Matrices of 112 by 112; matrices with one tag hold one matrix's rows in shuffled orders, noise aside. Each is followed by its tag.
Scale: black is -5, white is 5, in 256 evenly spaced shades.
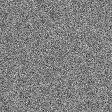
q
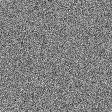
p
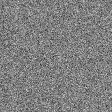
q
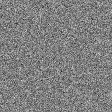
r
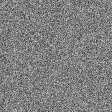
q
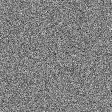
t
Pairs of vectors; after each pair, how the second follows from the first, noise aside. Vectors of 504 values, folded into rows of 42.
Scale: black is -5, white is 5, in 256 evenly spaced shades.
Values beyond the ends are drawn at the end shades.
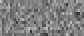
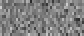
wrapped around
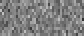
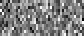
scaled up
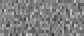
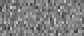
wrapped around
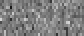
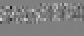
partly zeroed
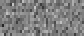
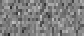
wrapped around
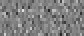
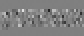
partly zeroed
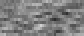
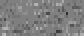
partly zeroed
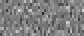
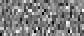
scaled up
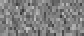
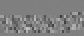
partly zeroed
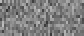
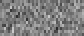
wrapped around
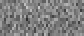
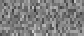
wrapped around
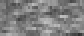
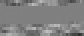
partly zeroed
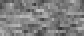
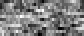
scaled up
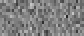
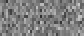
wrapped around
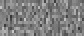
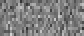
wrapped around
